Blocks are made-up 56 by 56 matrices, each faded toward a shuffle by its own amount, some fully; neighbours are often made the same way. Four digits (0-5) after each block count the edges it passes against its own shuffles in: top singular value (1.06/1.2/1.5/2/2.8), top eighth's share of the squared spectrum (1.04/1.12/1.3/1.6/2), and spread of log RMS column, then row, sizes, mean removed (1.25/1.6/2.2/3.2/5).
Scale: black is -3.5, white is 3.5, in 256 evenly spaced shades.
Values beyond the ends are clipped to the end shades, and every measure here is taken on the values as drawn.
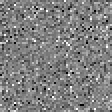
2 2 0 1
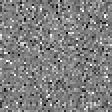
3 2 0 0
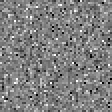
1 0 0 0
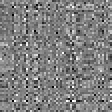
4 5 3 3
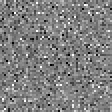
2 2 0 0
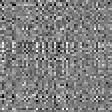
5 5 3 3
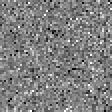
1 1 0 0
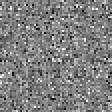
3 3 1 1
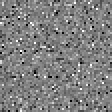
1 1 0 0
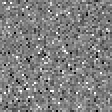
1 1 0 0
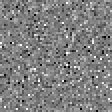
0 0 0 0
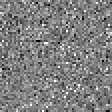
3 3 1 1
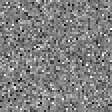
1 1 0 0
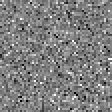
1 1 0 0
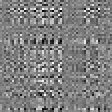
5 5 4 4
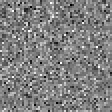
3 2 1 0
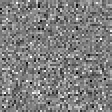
3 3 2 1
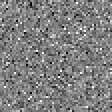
0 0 0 0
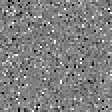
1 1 0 0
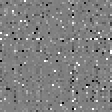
4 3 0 1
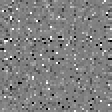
3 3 1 1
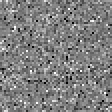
0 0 0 0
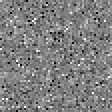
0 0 0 0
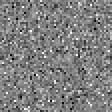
0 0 0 0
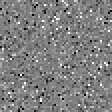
0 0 0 0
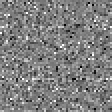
0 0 0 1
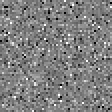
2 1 0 0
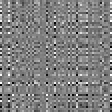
5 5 4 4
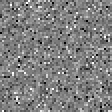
2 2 1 0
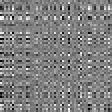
5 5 4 4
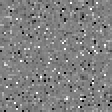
2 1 0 0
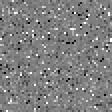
1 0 0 0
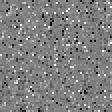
0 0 0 0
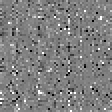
4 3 1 1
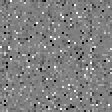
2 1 0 0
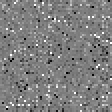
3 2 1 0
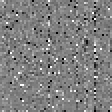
3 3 1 0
